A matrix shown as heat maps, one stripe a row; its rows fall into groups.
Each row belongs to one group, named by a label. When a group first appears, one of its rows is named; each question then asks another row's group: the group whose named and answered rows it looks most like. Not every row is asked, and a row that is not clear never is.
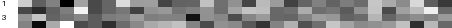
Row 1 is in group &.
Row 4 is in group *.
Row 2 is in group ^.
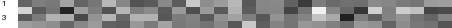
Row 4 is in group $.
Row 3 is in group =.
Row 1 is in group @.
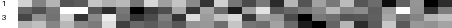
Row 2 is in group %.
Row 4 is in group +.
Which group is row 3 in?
@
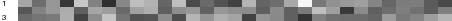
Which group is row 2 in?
=
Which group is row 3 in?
@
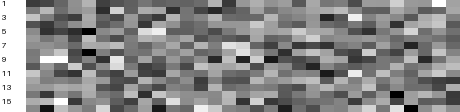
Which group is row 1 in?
^
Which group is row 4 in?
^
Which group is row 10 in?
@
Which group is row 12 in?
$
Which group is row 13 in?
%
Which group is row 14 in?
^
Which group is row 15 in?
$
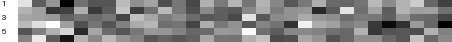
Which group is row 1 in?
&
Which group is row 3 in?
$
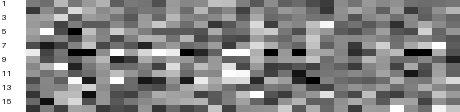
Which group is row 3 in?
$
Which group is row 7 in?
^
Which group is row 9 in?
$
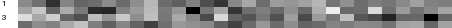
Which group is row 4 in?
%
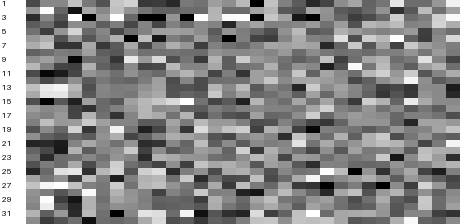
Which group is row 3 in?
@
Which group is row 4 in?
^
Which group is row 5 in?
*
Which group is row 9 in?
&
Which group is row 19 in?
@
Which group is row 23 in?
^
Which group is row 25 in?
=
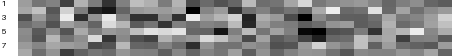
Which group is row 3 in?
@
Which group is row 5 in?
+
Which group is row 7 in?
%
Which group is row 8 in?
&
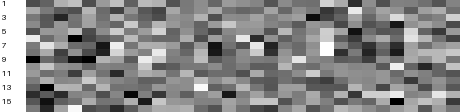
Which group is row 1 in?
=
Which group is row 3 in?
+
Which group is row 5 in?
=
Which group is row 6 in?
&
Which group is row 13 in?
*
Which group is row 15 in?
^
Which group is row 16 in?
*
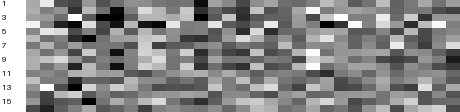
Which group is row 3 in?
*
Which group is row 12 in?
&
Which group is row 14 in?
*
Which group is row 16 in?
^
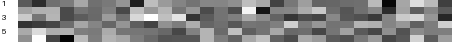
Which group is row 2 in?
$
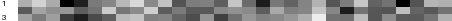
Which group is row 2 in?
=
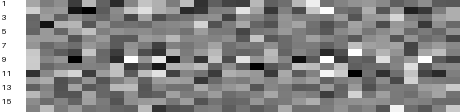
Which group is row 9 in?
&
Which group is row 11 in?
=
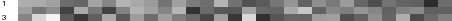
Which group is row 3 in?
$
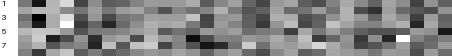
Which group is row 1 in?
*
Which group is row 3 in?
*
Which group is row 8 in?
*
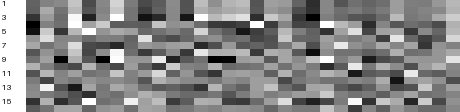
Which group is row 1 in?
@
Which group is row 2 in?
@
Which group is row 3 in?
@
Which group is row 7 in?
*
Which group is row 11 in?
=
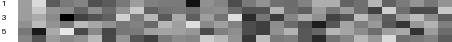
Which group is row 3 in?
&
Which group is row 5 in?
*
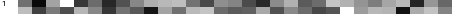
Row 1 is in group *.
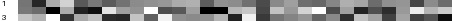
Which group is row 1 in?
*
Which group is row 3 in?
$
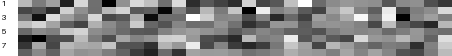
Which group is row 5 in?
%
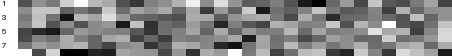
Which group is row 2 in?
$
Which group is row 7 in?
%
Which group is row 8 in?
&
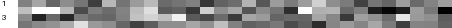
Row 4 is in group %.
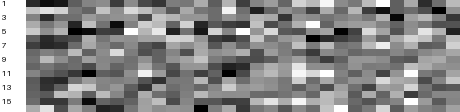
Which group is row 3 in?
^
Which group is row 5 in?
&
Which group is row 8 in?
@
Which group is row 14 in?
=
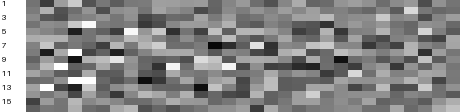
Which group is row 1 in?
*
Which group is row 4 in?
%
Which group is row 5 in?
&
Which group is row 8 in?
*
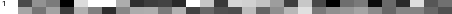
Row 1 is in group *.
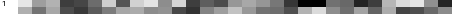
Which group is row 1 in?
+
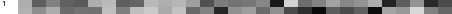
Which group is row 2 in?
+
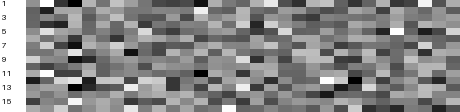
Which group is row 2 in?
*
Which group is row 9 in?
&
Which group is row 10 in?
^
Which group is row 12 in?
=
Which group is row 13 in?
&
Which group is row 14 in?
+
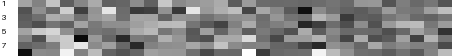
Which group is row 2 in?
@
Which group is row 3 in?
=
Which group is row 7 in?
%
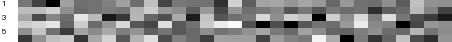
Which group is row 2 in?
+
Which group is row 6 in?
=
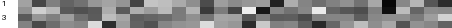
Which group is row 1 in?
^
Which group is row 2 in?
$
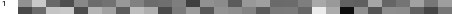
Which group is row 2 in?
=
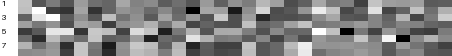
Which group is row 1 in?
&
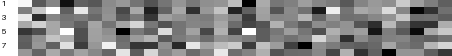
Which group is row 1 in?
&
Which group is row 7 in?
@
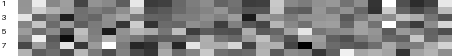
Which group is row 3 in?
&
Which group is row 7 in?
@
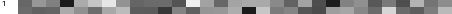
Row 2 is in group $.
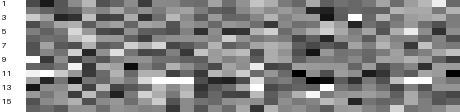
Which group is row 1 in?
^
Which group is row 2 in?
+
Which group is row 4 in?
=
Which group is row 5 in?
%
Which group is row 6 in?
%
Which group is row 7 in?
&
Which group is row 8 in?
@
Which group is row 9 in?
&
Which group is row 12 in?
+
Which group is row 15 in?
=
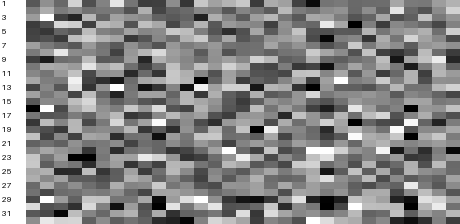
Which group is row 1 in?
@
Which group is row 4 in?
=
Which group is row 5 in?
+
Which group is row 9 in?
^
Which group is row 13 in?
@
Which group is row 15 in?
%
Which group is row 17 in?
^
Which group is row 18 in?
=
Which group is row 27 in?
=
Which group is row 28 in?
^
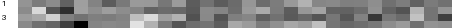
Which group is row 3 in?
+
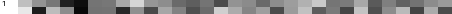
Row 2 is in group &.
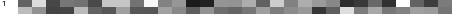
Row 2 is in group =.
